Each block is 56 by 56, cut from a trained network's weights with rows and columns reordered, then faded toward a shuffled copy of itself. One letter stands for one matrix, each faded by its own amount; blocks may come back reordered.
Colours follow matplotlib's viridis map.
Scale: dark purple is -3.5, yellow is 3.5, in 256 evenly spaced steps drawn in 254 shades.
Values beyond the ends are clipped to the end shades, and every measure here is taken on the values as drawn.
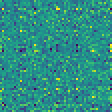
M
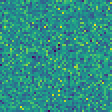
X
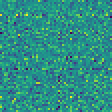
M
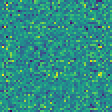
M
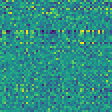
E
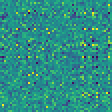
M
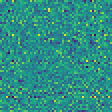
M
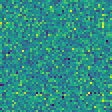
X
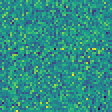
X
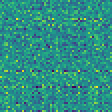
E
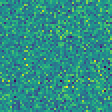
X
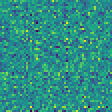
M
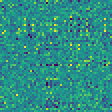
M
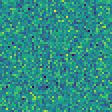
X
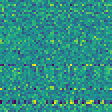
E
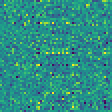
M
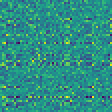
E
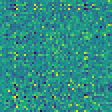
M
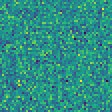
X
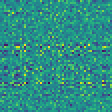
E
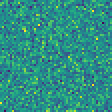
X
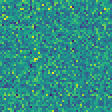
X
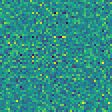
M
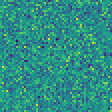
X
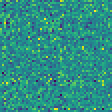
M
